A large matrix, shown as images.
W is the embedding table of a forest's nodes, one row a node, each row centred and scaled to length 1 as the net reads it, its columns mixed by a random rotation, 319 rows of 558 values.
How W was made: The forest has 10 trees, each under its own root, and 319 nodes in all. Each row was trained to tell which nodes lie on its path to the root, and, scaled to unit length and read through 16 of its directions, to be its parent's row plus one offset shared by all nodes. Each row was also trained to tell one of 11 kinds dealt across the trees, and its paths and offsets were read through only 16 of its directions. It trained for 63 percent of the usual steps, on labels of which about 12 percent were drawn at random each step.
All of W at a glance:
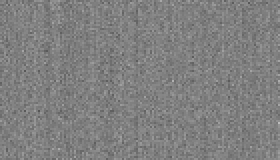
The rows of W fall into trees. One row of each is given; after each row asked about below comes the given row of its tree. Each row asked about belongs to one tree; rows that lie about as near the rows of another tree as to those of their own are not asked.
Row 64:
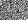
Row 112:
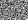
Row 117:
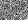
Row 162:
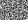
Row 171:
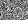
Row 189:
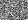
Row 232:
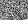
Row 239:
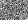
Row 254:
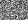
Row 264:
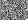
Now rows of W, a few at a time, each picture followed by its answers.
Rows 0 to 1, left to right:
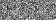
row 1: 189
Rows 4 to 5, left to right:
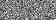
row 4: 171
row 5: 264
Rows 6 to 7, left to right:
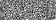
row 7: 264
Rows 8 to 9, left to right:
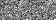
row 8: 171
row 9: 189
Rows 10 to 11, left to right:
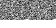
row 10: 189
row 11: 254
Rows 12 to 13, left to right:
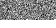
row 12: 64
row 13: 232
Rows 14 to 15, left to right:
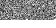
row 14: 171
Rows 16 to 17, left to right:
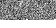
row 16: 264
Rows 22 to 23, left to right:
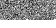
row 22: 232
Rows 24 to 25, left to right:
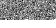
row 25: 232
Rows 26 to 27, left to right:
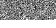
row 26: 239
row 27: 162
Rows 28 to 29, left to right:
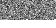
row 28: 264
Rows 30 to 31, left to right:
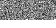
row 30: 162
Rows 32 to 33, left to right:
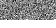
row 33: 232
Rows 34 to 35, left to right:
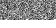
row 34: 162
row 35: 171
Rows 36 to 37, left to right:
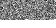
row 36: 162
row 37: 264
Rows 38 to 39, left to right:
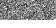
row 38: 189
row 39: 264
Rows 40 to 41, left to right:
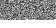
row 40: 232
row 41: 232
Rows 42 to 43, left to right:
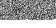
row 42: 264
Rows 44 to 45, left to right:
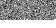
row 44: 232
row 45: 254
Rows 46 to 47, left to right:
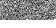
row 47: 189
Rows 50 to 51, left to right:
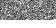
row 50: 189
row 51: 254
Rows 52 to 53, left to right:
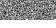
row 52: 171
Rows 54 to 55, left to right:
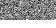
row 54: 171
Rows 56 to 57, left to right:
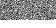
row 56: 239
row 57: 264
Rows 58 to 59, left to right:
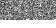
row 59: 117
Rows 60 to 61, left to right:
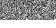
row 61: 171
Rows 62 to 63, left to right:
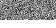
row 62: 189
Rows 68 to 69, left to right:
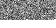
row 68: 232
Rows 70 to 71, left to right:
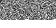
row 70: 264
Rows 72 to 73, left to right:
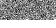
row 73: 162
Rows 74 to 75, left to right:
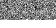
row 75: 162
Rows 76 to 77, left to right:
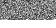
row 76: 232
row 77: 264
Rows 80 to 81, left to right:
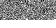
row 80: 64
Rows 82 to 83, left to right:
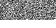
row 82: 264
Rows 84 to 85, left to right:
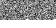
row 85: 162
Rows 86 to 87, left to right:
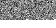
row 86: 254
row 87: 64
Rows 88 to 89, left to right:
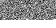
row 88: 64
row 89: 264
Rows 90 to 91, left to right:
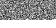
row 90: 189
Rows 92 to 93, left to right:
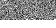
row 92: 264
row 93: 171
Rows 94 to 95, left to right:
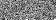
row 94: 117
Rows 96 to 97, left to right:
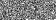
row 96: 171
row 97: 189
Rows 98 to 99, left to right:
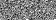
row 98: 232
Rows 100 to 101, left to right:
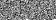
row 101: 189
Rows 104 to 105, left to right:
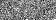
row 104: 162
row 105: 189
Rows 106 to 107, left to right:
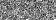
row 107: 162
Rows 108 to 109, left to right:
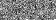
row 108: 264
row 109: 117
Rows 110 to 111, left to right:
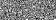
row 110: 117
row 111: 171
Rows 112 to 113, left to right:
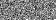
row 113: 162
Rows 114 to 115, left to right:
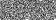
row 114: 117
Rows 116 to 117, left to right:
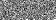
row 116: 171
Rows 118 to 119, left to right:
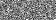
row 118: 232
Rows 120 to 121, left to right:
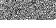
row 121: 232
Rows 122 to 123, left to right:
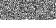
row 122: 117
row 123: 232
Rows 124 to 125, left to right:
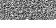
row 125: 239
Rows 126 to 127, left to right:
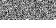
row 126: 264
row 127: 162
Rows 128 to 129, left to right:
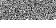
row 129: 171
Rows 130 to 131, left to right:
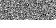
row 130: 189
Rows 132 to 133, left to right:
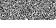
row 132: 117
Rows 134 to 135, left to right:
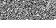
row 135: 64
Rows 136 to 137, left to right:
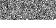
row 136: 117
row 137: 232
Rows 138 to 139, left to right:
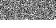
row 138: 64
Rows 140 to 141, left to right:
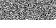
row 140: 171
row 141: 232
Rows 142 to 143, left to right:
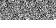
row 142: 162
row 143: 162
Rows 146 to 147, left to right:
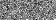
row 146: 117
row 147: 64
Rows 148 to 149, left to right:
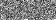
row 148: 189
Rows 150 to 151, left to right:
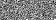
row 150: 239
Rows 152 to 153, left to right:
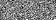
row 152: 264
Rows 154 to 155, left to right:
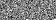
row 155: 189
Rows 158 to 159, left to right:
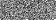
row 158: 117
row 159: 64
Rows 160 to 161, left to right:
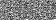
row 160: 189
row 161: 189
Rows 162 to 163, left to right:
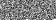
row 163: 189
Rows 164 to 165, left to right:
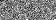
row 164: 162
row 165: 171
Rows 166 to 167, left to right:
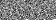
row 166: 264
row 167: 264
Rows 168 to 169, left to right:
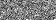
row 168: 254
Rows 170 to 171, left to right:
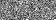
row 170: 264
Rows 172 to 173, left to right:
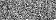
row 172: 64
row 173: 232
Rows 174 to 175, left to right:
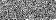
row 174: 264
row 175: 232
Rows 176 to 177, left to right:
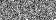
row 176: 162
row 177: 232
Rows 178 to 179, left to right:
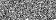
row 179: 232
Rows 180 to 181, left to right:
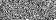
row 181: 264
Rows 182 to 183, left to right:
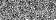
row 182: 162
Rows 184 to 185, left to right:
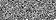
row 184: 264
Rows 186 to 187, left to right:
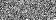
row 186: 189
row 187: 117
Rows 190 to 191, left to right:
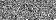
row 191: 171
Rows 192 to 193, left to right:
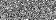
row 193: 171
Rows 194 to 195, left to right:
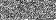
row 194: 189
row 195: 232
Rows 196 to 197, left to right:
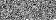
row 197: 171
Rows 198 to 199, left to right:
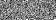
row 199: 254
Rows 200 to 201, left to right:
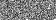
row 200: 162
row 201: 232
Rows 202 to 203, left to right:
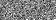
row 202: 264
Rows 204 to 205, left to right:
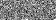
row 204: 64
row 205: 189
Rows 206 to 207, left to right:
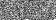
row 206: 171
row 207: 162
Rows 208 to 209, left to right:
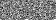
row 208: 162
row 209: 189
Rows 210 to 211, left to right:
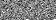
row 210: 254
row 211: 162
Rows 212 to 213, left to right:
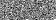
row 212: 264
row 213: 232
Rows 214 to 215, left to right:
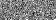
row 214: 117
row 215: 117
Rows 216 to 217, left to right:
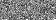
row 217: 264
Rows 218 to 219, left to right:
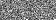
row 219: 171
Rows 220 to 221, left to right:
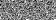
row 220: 171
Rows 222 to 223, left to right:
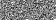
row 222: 162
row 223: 232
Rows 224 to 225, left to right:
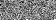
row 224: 171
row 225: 171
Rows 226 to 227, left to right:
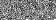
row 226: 254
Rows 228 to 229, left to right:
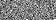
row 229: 162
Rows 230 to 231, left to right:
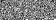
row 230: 162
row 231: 171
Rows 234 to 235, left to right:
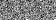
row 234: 162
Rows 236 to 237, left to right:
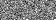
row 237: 232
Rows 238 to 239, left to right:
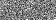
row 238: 162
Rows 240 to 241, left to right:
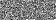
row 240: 264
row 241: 232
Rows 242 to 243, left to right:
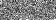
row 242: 64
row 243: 117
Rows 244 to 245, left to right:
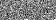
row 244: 189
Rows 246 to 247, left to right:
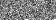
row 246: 189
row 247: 254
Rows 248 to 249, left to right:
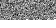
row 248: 232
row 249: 117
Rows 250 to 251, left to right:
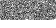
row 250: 117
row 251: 232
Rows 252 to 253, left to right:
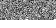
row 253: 254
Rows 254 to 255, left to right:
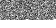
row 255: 117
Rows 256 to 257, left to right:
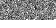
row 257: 162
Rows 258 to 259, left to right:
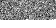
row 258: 162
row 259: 232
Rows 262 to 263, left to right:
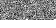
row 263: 264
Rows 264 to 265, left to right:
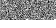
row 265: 264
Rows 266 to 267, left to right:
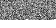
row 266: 232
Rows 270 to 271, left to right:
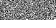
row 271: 239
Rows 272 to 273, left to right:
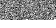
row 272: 264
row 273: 239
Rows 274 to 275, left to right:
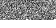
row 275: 189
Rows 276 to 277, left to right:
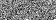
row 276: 189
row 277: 189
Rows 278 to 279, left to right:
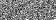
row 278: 189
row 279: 162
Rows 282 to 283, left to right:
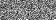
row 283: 171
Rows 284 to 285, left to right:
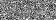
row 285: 171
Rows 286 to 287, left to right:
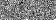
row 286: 117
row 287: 117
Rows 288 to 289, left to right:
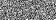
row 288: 117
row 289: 64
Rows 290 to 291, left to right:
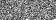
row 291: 254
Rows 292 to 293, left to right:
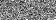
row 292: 254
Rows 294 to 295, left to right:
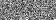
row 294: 117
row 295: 171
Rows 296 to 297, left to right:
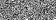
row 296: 232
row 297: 264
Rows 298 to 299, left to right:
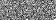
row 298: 189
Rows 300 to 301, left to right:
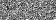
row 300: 162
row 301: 162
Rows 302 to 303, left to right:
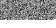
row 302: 189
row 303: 264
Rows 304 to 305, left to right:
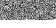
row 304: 171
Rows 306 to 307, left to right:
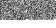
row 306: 189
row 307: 64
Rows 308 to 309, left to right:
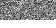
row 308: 189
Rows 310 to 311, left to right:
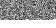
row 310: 171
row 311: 117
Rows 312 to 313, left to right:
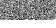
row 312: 232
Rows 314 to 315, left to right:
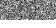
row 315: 64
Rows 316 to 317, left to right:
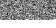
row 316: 162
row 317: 117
